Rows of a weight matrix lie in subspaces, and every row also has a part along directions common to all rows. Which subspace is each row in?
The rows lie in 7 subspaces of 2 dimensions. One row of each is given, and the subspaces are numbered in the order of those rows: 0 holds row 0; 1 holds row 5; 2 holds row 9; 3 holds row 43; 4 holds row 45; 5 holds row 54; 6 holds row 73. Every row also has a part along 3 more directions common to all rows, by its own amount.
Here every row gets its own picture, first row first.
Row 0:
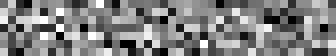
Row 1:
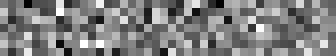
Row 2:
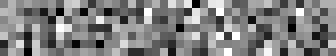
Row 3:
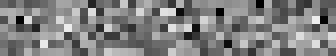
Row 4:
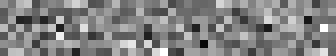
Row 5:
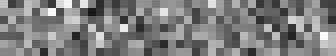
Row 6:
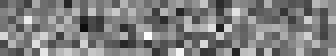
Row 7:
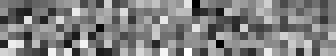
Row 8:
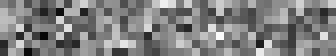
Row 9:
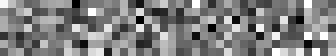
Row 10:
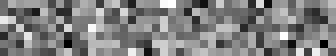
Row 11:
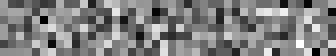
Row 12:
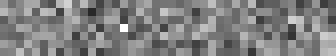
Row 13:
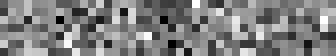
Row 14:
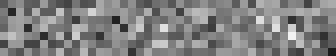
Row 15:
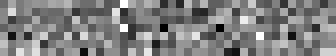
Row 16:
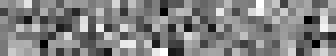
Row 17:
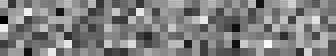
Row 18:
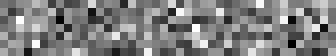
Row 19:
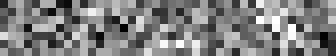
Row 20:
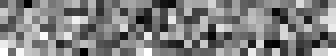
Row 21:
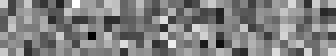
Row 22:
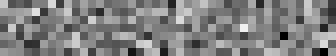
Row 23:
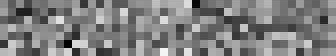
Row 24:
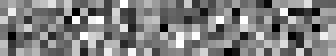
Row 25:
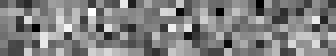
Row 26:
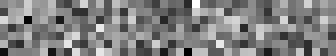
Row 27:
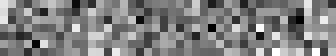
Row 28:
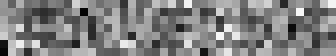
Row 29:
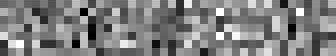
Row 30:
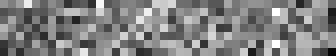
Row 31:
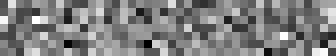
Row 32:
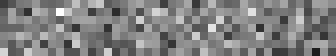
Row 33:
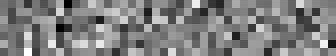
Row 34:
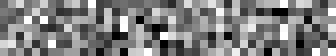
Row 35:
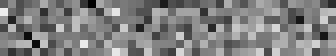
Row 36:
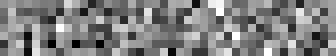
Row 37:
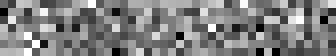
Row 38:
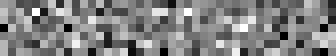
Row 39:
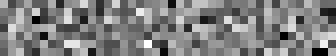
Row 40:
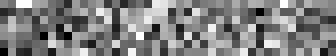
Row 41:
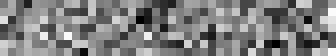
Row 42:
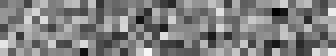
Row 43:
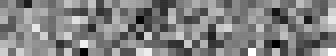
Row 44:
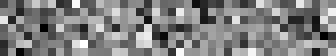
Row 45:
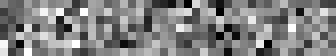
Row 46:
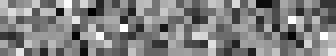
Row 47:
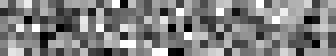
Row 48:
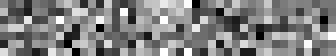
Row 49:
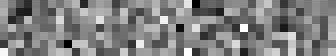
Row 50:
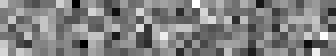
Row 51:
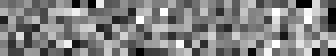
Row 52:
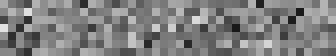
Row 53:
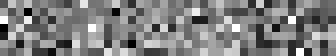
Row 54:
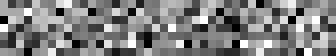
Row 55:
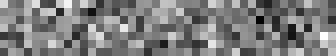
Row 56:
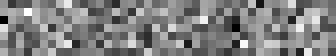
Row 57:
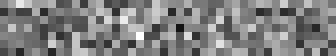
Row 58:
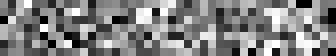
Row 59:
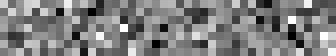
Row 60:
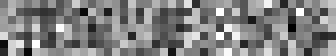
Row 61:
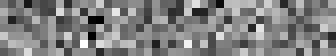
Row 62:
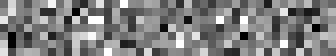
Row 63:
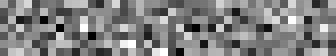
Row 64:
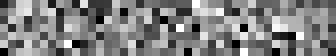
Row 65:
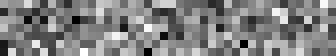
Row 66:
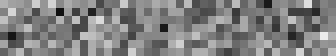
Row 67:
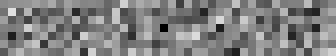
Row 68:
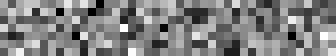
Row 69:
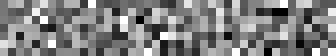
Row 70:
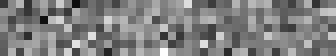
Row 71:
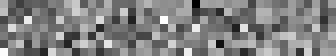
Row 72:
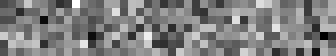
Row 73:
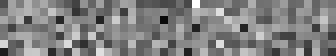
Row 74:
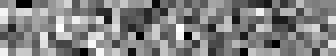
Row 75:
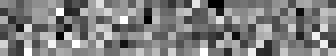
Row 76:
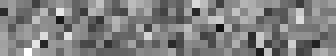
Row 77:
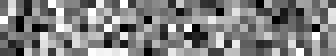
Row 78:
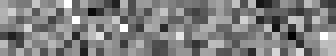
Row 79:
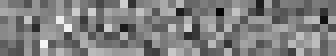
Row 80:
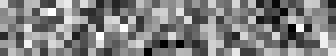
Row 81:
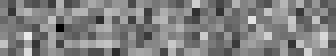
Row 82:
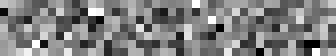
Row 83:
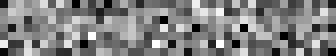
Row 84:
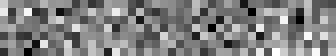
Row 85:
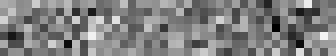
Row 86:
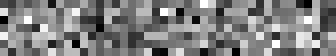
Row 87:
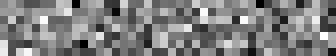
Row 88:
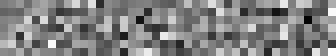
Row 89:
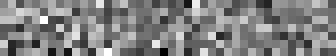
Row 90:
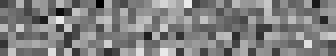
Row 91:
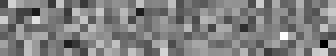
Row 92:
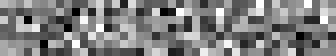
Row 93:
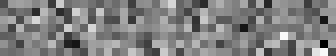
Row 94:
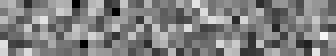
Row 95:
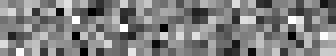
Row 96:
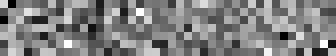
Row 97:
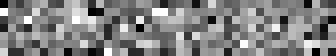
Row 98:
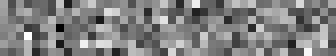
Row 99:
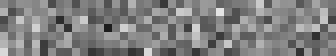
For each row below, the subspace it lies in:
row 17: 5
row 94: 2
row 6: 0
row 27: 2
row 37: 2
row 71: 6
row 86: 0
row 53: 5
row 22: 5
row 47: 0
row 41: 3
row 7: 6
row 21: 6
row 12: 1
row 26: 6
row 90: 6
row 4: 0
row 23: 6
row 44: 2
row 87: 2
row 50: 2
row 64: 6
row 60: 4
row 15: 1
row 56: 5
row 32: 2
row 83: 6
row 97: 2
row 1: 4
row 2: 4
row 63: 0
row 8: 4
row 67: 1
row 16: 0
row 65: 3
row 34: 3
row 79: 0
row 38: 5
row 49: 6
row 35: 2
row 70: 6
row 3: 0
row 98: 4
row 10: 5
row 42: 3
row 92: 0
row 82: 2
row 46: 1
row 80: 1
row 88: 3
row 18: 0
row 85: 1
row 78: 1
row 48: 6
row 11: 3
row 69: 3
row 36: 4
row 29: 4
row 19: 1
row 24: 1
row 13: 6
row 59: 1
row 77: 0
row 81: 4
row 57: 3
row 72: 2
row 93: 5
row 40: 3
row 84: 2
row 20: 3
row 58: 3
